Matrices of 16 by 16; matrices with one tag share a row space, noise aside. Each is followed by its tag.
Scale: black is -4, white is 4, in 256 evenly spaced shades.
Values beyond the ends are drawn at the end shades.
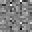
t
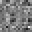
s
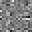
s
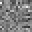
s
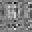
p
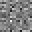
t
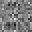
p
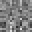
t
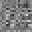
s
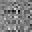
p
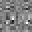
s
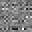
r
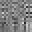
r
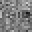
s
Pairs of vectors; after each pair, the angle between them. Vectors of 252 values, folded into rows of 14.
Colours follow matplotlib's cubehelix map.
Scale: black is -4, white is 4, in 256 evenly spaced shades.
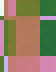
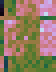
nearly opposite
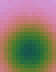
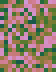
orthogonal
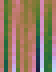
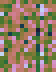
partly aligned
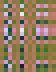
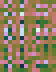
nearly parallel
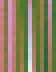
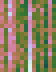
nearly parallel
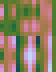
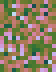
orthogonal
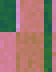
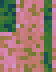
nearly parallel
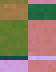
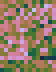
partly opposed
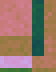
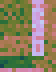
nearly opposite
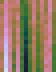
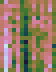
nearly parallel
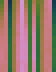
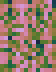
partly aligned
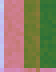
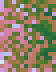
partly aligned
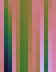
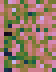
partly aligned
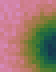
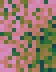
partly aligned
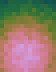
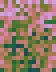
partly opposed
